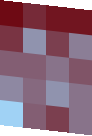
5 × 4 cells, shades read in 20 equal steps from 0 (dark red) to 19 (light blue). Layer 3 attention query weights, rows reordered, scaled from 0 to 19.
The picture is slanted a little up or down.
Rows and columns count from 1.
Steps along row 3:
same up down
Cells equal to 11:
1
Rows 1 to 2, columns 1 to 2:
0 3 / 4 13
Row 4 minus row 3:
4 1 3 3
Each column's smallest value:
0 3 1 1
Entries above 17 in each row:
0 0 0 0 1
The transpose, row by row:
0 4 8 12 19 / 3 13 8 9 8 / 1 5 10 13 5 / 1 11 7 10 10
